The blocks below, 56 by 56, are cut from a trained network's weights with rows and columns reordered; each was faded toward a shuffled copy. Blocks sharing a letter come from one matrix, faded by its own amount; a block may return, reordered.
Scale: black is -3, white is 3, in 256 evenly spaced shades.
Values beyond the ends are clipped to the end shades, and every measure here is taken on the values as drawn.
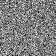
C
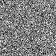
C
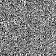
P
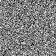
C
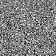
P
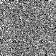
P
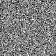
C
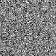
P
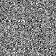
P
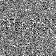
P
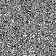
P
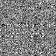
P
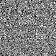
P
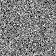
C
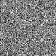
P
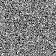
C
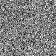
C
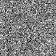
P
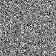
P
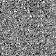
P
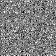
P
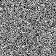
C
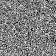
C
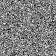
C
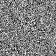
C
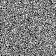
C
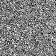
C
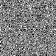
P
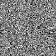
P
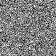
C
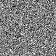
C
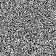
C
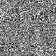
P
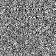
P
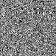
P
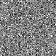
P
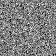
C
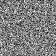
C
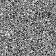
P
